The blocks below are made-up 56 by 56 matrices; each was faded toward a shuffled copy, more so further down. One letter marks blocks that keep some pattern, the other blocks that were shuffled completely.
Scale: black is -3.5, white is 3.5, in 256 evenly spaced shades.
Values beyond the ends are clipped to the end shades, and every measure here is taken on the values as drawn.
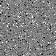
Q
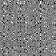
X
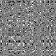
X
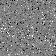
Q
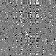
X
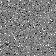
Q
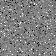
Q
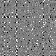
X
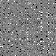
X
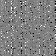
X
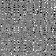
X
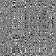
X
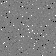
Q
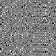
X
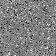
Q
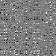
X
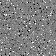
Q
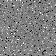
Q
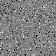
Q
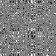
X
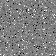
Q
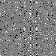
X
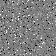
Q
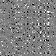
X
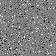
Q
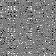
X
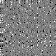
X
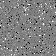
Q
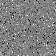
Q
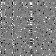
X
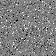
Q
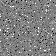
Q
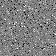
Q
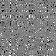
X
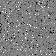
Q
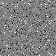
Q
